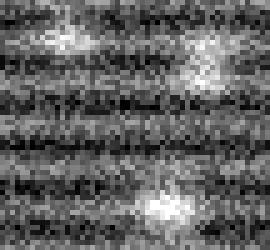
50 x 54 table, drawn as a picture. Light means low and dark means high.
There are three dips. Horizontal stripes repeat 6 times down the table. No single row or column stands out from its neighbours. There is no overall slope. No seam splits the table. On average the colour sits 60% of the way up the scale.
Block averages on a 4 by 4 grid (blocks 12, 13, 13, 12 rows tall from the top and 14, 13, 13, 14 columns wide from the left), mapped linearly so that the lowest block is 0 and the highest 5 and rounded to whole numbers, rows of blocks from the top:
3343 / 5543 / 5545 / 5405
